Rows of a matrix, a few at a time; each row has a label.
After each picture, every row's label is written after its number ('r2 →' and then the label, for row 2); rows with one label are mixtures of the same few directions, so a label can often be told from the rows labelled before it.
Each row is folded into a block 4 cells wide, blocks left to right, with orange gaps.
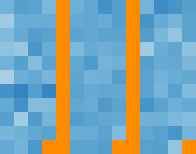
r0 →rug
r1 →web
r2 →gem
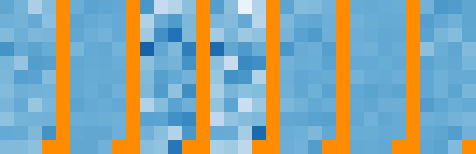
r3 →web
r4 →gem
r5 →gem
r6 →web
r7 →gem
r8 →rug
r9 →gem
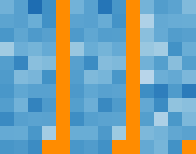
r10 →web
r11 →web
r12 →rug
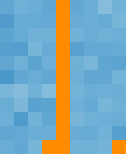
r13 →rug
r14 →web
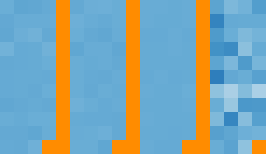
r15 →gem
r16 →gem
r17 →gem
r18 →rug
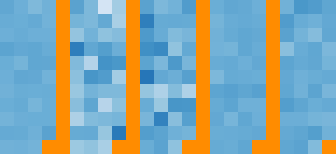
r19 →web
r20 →web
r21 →rug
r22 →rug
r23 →gem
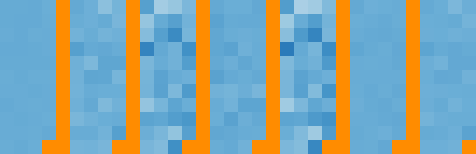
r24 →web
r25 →web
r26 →gem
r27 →rug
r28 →gem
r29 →gem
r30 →web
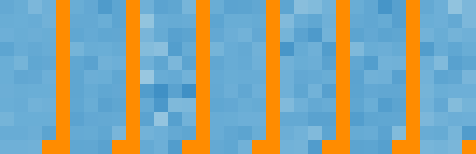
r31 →web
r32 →web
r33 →rug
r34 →gem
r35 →gem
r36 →web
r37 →web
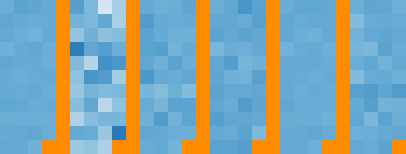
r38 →gem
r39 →web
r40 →rug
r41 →web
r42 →gem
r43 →rug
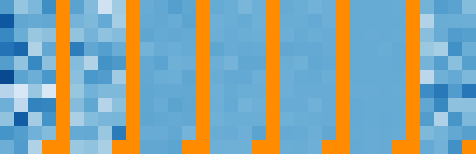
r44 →rug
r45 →web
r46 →web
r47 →web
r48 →web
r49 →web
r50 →rug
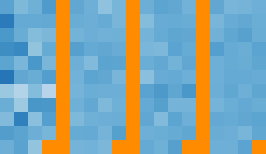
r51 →rug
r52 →web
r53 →rug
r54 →gem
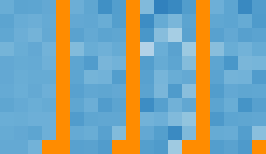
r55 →gem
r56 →web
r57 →gem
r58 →web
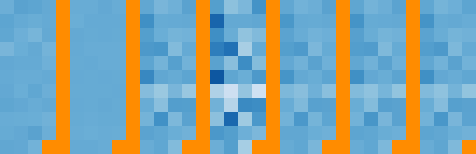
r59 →gem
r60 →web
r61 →rug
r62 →rug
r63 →rug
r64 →rug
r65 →rug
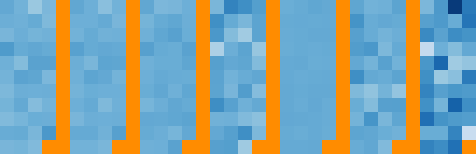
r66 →web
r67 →web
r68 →gem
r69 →gem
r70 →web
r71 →rug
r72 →web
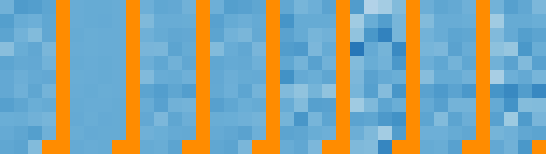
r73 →gem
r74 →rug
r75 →rug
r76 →gem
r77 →rug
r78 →gem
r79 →rug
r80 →rug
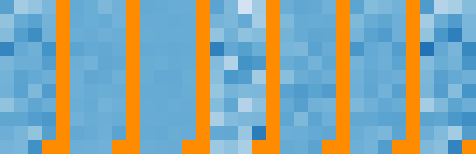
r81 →gem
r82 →web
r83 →web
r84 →web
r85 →rug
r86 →gem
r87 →gem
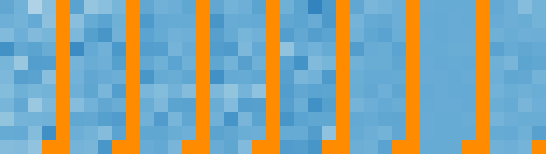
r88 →web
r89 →gem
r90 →rug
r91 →rug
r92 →web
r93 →gem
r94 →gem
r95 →web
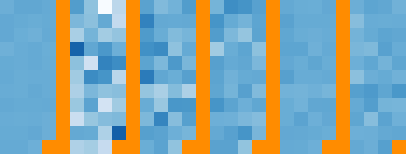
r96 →gem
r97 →web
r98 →rug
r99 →gem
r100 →rug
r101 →rug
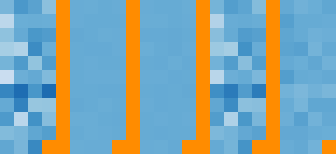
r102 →rug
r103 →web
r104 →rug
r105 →rug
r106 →rug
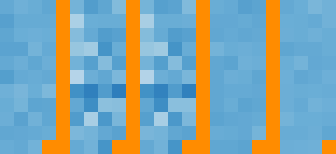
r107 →rug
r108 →rug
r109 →rug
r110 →web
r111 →web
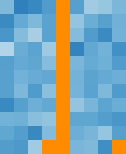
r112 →gem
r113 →gem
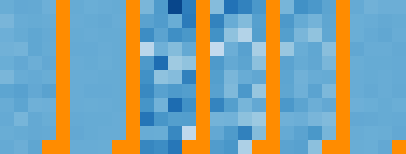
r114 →rug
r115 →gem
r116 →web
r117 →gem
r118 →gem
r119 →gem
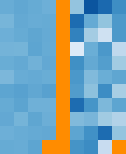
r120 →rug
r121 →gem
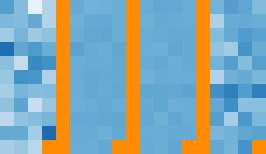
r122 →web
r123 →gem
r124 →rug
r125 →rug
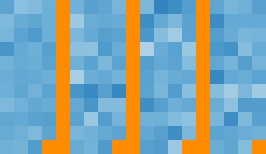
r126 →gem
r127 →rug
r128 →gem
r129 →rug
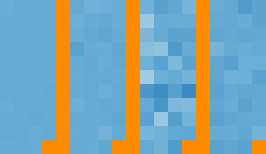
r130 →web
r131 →gem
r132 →rug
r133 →web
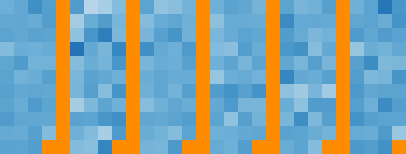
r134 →web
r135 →gem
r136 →gem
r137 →rug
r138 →rug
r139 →web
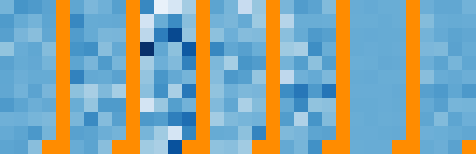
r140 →gem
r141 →rug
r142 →gem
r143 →web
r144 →rug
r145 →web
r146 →rug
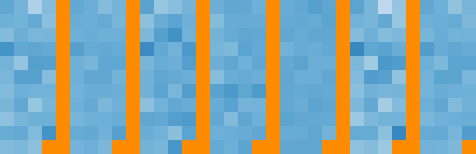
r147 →web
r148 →web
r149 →gem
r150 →rug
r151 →web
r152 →web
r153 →web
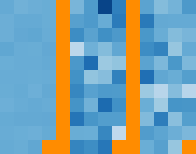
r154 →gem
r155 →web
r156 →rug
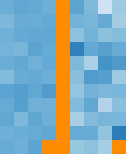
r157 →rug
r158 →web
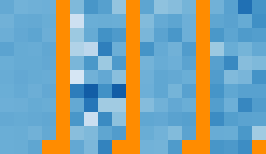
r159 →gem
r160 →rug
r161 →gem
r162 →web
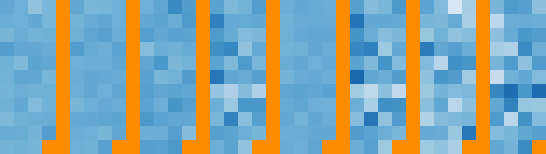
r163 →web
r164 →gem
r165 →web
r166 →rug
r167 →rug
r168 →rug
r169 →web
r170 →rug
